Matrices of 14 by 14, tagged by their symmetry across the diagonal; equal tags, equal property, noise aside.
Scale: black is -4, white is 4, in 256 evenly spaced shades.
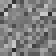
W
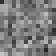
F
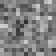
F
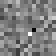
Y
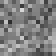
Y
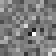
W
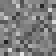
W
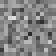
F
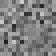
W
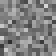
F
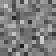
F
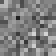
W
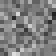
Y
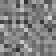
Y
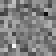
Y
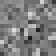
W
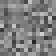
Y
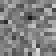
F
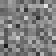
Y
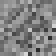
W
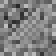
W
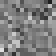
Y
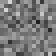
F
